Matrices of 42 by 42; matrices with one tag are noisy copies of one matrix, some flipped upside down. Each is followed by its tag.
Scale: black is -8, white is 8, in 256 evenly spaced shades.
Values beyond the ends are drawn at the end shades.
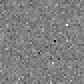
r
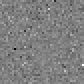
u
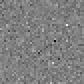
r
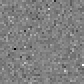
u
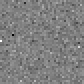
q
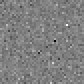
r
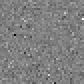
u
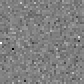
q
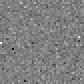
q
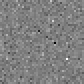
r
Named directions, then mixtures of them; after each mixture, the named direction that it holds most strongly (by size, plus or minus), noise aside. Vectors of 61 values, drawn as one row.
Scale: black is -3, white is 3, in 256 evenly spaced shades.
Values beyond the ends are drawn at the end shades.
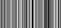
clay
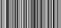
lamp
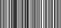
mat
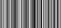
lamp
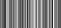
lamp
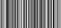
lamp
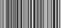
clay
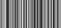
lamp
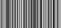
lamp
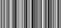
clay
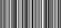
clay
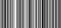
mat
